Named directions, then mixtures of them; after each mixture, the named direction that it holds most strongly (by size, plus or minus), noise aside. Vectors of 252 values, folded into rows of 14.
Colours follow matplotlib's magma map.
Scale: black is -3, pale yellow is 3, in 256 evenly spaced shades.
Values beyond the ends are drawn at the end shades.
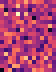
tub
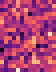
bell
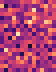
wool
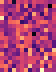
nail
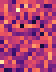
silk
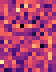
silk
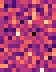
wool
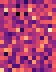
tub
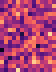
bell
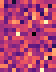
nail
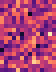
bell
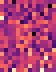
nail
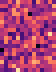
bell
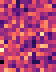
bell
